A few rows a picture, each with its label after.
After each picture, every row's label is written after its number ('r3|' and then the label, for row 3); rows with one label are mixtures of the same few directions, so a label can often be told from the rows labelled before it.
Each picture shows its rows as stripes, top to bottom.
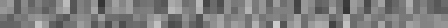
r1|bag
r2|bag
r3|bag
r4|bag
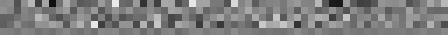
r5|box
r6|bag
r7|bag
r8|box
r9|box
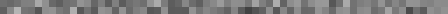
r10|bag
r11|bag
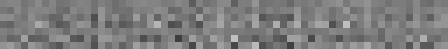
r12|box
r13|bag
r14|box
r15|bag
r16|bag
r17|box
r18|box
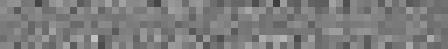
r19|bag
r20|bag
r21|box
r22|box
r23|box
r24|box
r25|bag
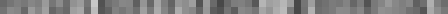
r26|box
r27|box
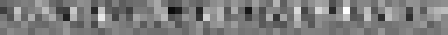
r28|bag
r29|bag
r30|bag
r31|box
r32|bag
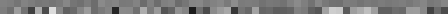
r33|box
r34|box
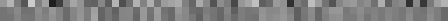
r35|box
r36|box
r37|box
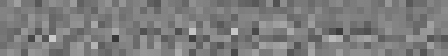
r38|bag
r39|box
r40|box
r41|box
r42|box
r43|box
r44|box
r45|box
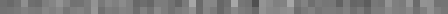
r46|box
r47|box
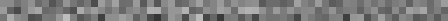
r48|box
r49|bag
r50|bag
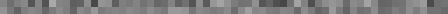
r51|box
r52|bag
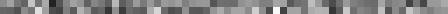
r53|box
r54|bag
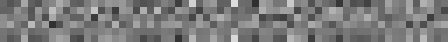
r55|box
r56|box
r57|box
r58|box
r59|box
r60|box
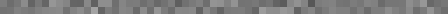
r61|box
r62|box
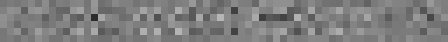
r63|box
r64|box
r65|box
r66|bag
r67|box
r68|bag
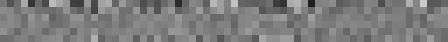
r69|box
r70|box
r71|box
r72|box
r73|bag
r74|box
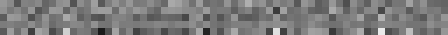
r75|bag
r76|bag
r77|bag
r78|box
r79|bag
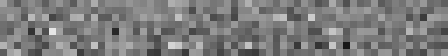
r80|bag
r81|box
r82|box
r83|box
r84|box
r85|bag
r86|bag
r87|bag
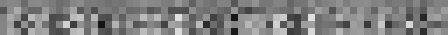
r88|box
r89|bag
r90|box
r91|bag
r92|box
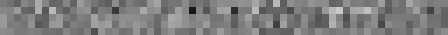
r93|bag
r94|box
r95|bag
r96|bag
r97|box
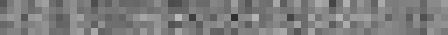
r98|bag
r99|bag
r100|box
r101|bag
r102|box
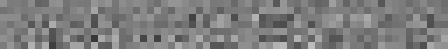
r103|bag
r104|box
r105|box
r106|box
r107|box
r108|box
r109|box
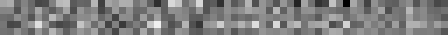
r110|bag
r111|bag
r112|box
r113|bag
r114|box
